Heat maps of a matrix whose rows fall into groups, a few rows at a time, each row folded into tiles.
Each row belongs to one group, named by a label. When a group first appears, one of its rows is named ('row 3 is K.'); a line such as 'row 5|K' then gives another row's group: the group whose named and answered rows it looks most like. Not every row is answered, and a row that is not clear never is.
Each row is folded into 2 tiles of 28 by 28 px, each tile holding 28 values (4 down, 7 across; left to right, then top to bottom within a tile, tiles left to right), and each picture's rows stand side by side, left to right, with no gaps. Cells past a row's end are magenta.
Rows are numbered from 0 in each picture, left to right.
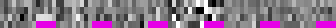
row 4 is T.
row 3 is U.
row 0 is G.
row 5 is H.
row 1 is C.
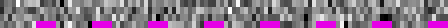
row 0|U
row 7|H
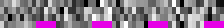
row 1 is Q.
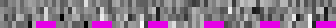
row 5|T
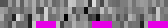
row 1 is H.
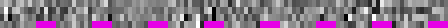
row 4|G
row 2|H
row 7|U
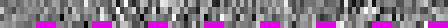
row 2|G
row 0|C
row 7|U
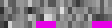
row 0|U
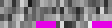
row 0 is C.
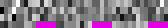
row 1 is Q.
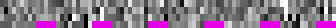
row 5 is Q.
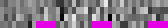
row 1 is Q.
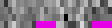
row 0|G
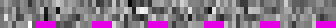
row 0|T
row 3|H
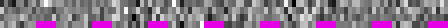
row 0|C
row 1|T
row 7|G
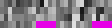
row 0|Q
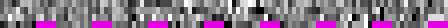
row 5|H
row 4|H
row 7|G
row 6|T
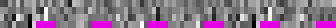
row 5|C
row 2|T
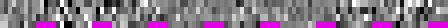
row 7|H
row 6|U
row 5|T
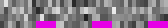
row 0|H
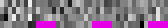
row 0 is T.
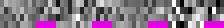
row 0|H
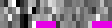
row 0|G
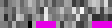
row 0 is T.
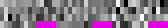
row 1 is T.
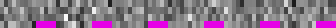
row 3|C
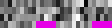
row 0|U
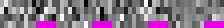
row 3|U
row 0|H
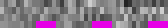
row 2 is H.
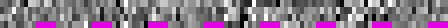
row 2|G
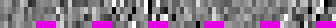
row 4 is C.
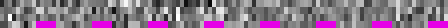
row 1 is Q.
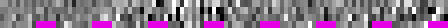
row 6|T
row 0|T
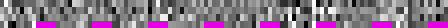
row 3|C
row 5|Q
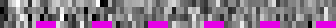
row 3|H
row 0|C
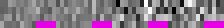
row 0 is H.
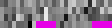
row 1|H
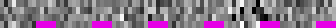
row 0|G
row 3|U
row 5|Q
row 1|U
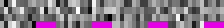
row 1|U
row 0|G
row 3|Q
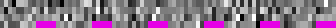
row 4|T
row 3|T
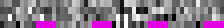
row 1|C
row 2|U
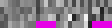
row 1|T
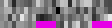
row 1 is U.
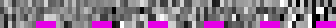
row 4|H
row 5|T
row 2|U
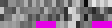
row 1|C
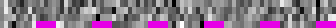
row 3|G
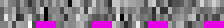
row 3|C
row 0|T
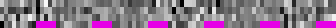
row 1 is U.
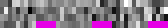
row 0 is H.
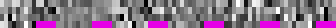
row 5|T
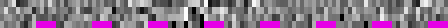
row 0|G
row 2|U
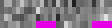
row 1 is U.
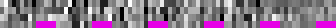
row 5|Q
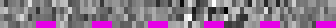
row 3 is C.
